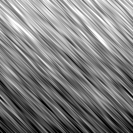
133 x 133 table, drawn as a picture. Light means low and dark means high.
There is an overall slope up to the bottom. Streaks slant down to the right. No row or column stands out. The values follow a bell shape.
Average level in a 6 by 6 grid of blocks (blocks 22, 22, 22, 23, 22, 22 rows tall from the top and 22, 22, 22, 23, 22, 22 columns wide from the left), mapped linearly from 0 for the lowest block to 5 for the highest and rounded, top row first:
0 0 0 0 0 0 / 1 0 1 1 0 1 / 2 2 2 2 2 2 / 3 3 3 3 2 3 / 4 4 4 4 3 3 / 5 5 4 5 5 5
